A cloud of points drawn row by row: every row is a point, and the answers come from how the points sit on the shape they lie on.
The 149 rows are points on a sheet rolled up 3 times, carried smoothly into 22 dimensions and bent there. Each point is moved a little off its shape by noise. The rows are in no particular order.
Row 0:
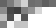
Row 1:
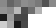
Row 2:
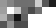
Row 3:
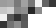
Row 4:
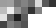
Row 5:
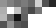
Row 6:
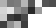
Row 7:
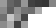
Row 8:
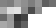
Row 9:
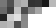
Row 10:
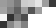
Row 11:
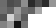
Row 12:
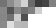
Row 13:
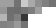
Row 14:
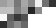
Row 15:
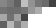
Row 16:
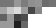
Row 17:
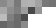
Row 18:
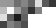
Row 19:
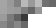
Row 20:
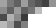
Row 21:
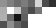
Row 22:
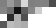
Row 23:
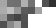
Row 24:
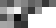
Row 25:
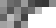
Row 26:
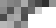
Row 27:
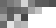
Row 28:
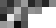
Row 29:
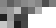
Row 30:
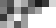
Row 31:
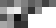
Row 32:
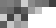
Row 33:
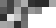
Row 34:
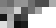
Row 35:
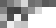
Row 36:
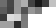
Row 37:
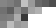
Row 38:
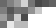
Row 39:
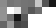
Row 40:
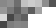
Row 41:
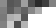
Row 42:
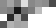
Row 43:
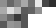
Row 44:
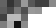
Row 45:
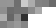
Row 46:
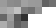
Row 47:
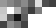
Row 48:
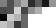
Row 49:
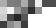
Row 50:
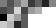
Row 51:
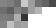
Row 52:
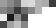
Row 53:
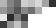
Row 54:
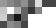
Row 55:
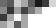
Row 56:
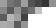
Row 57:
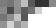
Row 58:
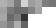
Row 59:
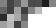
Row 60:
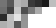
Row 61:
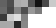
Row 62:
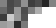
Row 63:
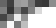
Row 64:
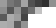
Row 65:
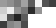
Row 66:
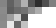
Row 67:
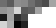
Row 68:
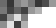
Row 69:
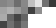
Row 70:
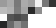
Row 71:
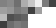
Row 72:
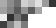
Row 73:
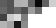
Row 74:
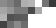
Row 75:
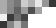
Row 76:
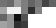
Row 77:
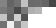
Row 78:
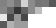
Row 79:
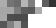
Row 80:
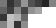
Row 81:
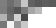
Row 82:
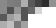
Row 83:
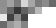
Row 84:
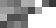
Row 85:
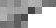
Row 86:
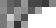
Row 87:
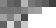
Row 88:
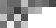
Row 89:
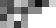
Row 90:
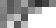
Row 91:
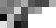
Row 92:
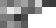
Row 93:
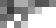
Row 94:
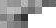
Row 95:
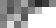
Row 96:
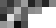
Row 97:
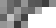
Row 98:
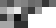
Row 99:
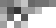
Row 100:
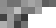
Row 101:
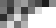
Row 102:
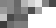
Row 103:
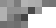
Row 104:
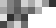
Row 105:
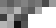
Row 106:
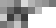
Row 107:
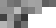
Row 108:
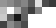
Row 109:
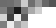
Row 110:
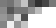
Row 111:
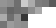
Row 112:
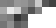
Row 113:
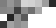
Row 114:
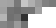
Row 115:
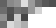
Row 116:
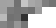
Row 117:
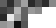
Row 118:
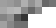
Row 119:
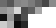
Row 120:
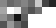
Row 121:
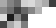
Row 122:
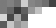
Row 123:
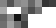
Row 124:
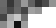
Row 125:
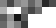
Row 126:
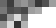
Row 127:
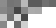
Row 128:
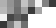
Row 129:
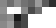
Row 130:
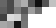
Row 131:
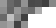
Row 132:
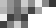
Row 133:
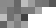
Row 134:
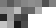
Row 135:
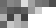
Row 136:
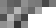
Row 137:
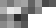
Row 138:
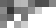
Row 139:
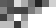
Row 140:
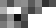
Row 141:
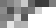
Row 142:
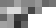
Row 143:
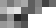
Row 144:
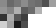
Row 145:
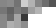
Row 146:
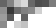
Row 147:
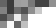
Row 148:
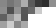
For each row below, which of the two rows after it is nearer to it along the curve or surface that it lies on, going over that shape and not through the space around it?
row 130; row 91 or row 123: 91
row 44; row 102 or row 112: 112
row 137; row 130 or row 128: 128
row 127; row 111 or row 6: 111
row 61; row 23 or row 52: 52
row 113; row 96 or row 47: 47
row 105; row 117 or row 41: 41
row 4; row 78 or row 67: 67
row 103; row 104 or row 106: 106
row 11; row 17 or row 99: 99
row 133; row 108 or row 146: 146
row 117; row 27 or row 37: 27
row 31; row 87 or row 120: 120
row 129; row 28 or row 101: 28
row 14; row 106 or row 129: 129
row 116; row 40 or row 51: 51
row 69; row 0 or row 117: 0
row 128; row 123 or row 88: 123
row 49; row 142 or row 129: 129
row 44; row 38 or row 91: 38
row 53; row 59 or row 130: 59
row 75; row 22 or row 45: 22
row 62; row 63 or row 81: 63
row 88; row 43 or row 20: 20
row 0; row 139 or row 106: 106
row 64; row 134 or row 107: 107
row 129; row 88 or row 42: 42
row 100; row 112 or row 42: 112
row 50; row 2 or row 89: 89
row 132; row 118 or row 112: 112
